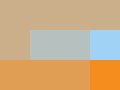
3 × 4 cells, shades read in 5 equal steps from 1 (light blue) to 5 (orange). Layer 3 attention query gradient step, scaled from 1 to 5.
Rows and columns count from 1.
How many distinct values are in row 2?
3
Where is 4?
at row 3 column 1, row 3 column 2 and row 3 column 3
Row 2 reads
3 2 2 1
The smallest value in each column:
3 2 2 1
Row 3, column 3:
4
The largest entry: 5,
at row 3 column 4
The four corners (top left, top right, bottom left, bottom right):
3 3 4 5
